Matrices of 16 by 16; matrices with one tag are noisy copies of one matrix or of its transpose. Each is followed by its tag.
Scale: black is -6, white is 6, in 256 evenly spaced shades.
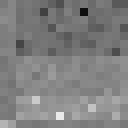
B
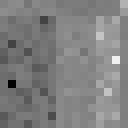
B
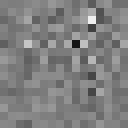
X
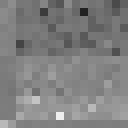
B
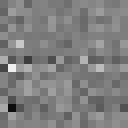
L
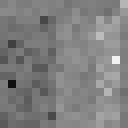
B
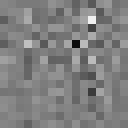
X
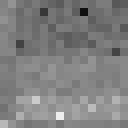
B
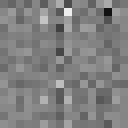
L
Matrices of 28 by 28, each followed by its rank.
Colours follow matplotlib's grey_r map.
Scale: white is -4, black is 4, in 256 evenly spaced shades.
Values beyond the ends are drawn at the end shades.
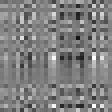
two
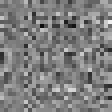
five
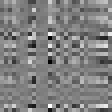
two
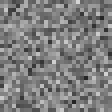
full rank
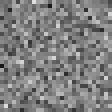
full rank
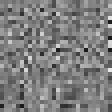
five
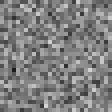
full rank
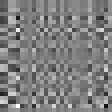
two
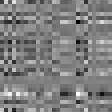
two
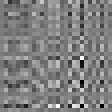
two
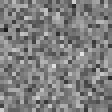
full rank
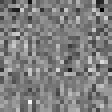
five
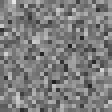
full rank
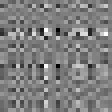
two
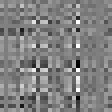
two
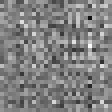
five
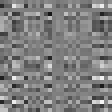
two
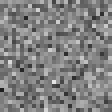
full rank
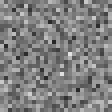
full rank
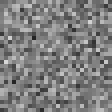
full rank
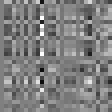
two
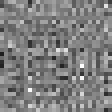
five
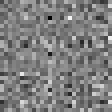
five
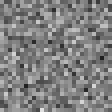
full rank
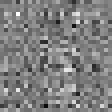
five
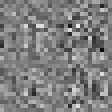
five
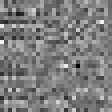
five
